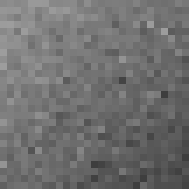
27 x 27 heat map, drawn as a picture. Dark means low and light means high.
The histogram is bell-shaped. Values rise toward the top left. Fine speckle covers the field. The top left is the ninth with the highest average. The halves do not mirror each other.
